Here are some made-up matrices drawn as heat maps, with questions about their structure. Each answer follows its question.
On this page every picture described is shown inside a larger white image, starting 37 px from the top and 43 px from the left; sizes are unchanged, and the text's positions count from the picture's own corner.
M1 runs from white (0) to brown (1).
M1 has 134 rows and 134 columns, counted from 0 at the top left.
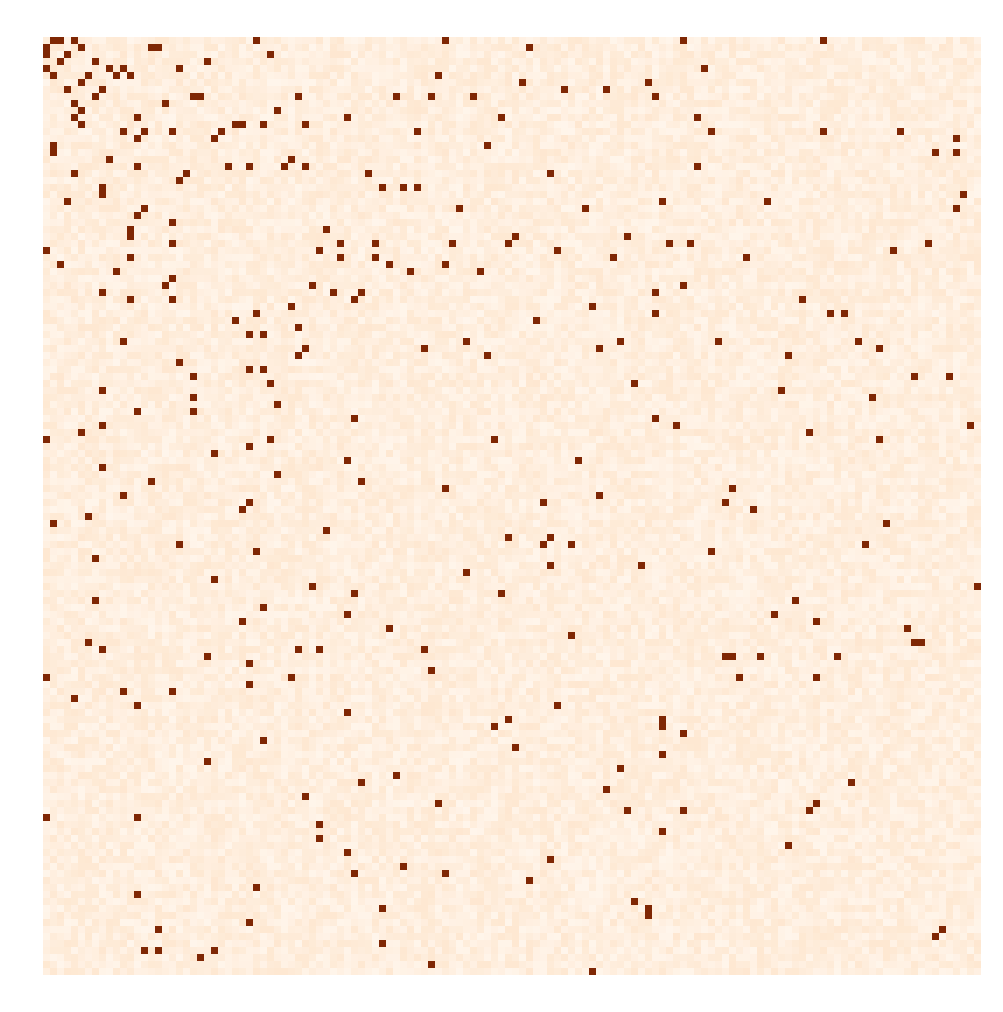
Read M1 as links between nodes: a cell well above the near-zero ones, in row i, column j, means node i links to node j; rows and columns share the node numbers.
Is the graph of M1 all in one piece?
yes
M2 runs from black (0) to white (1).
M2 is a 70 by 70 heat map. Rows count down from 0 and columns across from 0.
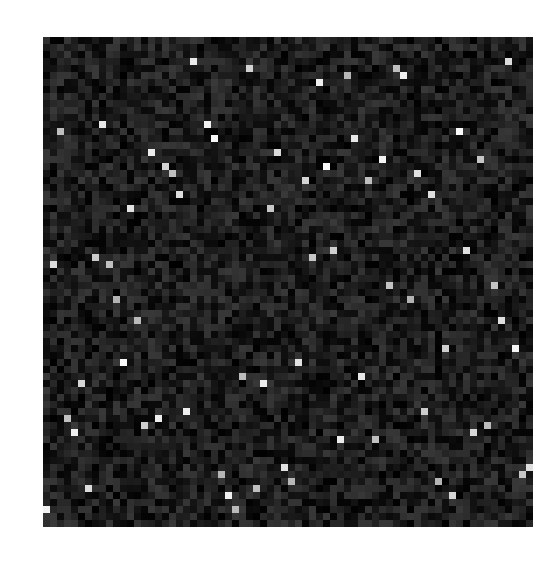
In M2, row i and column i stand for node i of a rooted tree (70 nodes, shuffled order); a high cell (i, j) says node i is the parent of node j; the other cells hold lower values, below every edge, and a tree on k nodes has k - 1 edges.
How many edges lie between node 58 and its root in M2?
5
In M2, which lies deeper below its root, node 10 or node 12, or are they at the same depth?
node 10
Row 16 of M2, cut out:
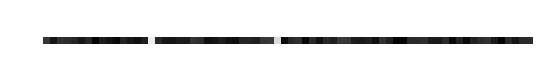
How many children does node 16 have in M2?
2
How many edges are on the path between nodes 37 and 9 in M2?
9
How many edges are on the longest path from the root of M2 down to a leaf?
6
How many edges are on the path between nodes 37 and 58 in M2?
7
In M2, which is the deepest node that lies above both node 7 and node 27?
55
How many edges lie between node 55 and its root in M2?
1
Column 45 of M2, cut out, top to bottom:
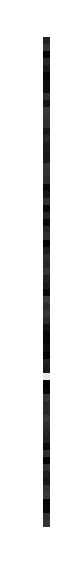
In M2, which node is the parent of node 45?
48
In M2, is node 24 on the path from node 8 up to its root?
yes
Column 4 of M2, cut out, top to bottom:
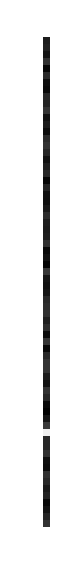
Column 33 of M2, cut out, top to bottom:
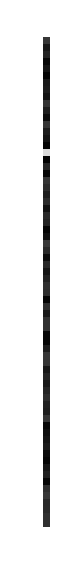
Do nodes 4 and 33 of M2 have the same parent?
no
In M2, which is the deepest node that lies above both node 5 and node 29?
63
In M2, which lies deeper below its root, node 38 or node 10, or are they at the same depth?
node 38
